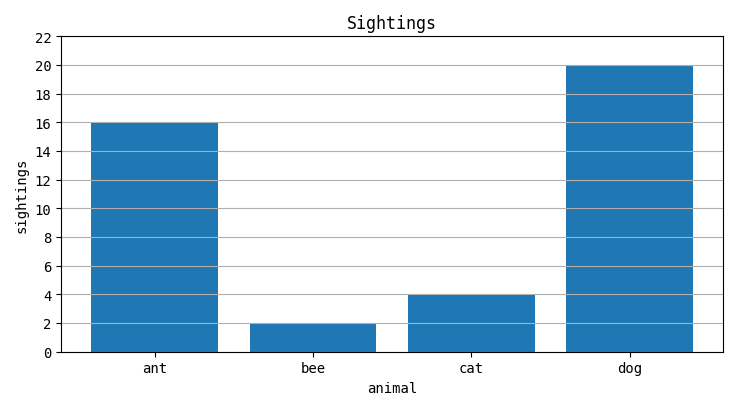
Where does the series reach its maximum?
dog
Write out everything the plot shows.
Title: Sightings
x-axis: animal, ticks ant bee cat dog
y-axis: sightings, ticks 0 2 4 6 8 10 12 14 16 18 20 22
Values:
16 2 4 20
